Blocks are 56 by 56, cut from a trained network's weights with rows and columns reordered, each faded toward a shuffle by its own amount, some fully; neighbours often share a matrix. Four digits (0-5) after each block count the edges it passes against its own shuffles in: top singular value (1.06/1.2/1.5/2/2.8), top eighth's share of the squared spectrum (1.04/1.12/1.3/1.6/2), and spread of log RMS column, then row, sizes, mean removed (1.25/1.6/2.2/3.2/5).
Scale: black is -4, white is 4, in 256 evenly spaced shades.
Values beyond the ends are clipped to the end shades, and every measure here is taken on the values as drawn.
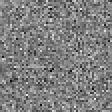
2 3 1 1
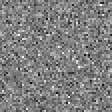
0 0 0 0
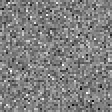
0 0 0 0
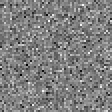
0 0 0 0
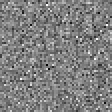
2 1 0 0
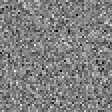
2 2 0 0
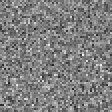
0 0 0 0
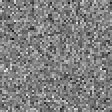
0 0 0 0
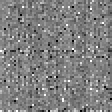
3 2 0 2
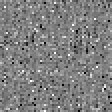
0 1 0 1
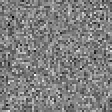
1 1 0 0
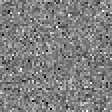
2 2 0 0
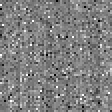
2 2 0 1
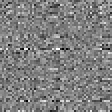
4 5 1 3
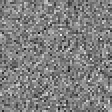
1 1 0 0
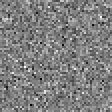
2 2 0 0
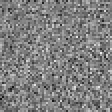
2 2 0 0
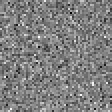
1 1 0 0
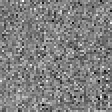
2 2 1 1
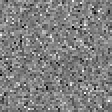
1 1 0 0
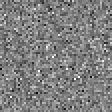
0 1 0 0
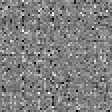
2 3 2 0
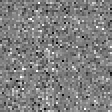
2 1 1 0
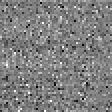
2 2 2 0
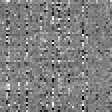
3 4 3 0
